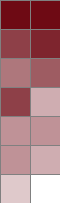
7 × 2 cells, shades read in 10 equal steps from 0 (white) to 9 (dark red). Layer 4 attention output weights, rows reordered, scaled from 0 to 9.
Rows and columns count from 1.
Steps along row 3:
up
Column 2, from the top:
9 8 6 3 4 3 0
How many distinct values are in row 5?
1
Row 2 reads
7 8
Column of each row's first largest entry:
1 2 2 1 1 1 1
